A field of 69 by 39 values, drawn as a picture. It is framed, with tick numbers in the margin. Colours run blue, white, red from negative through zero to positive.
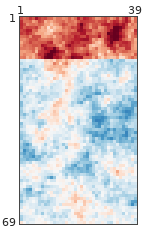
The middle right is the ninth with the lowest average. A horizontal seam about 20% of the way down splits the table, and the top part is higher. There are no lone odd cells.
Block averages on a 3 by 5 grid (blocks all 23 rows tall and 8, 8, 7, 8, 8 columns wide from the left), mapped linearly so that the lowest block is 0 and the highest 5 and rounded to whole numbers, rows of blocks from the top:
45544 / 12100 / 12222
